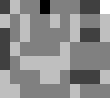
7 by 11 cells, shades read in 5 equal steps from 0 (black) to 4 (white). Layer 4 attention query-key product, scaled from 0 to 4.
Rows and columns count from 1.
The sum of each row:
20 27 22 23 26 23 25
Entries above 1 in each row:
7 11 8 10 10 8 11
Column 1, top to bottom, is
1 3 1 1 1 3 3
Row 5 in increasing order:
1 2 2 2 2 2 3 3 3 3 3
